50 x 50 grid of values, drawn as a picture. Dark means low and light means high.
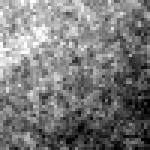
No regular stripes run through it. Overall the values sit about 50% of the way up the scale. Neither half mirrors the other. There is an overall slope up to the top left. The bottom right is the ninth with the lowest average.
